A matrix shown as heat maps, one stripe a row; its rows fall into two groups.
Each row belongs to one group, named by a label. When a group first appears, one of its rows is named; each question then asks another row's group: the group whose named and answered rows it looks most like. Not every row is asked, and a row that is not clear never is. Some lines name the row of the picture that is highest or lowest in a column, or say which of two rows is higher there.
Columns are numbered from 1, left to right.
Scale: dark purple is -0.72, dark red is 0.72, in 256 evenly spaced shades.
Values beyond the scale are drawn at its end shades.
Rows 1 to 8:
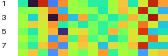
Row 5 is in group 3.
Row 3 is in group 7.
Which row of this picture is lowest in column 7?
4
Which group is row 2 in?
3
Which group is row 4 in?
3
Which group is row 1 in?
7
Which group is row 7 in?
3
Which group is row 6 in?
7
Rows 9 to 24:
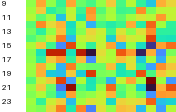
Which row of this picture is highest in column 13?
20
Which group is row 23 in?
3
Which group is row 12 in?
3
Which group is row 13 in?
3
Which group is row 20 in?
3
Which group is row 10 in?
7
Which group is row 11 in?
7
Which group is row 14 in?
3
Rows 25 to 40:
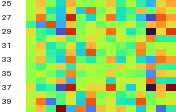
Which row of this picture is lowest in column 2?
28
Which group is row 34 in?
3
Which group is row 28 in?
7
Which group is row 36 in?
3
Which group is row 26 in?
7
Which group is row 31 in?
7
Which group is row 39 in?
7
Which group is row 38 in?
7
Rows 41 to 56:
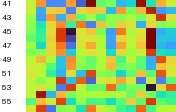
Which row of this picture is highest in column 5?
53
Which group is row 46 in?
3
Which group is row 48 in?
3
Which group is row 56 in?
7
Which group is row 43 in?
7
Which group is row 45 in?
3
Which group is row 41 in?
7
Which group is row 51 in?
7
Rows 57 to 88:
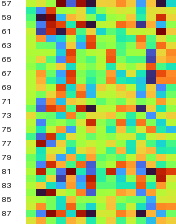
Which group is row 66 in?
3
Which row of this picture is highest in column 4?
57
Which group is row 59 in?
7
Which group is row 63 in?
7
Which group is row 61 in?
7
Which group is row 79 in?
7
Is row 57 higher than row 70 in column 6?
Yes
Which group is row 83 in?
7
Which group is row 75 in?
3
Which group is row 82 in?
7
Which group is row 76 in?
7
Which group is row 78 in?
3
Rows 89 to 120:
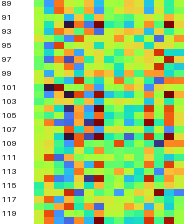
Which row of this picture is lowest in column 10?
108
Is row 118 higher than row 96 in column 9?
Yes
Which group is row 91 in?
7
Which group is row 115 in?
7
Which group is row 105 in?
7
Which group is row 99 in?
3
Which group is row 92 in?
7
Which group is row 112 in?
7
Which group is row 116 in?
3
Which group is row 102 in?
7
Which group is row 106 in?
7
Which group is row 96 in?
3
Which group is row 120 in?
7
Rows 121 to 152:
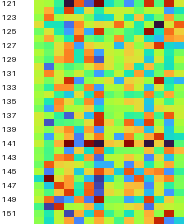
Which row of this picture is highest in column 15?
124
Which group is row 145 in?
3
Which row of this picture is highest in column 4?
141
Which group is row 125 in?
7
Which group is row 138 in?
3
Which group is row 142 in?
7
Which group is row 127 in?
3
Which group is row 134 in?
7
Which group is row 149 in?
7
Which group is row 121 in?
7
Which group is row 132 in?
3
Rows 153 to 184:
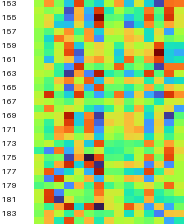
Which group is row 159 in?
3
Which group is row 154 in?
7
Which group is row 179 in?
7
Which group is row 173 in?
7
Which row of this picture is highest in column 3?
178
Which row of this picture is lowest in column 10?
156
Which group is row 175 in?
7
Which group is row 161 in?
3
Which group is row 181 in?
7
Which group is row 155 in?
7
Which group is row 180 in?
7
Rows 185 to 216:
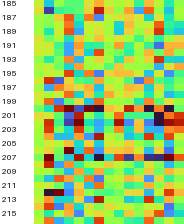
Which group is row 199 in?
7
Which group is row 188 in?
3
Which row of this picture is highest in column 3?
212
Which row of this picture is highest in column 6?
200
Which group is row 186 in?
3
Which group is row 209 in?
7
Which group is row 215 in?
3
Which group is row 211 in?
7
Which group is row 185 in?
3
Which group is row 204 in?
7
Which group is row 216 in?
7
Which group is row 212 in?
7
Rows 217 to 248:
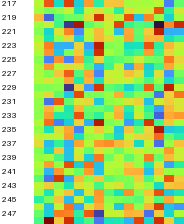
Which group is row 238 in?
7
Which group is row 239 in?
7
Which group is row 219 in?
3
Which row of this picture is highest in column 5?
220
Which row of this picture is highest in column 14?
229
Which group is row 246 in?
3
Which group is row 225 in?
7
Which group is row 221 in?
3
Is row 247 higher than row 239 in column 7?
No
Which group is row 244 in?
3
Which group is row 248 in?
3
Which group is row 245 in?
7
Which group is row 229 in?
7
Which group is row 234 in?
7
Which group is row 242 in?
7
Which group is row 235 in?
3
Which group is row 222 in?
3
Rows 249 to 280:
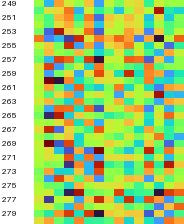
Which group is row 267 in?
7
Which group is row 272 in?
7
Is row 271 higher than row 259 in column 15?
Yes
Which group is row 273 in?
7
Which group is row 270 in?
7
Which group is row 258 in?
7
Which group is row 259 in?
3
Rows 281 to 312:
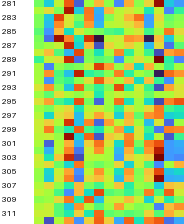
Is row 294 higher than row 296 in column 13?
No
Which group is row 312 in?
3
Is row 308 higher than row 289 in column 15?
Yes
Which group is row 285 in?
7
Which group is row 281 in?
3
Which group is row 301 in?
3
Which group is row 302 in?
3
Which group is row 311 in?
7
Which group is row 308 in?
7
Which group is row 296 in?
3
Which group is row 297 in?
3
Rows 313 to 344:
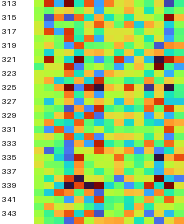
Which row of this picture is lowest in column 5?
338
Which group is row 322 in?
3
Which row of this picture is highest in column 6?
325
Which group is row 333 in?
7
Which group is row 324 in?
7
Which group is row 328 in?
7
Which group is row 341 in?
7
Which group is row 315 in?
7
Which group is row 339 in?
7
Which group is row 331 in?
7
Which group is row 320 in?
3
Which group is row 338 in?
3
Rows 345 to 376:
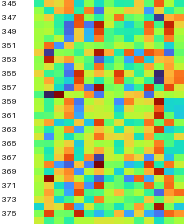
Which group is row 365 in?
3
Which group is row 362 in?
7
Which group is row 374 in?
3
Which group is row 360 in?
3
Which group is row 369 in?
3
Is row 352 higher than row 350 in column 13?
Yes
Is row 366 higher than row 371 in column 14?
No
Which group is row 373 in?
7
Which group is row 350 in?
7
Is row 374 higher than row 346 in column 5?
No
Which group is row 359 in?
3
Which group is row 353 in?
3
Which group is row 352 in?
3
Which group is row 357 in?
7
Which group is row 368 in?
7
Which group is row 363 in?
3
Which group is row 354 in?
7
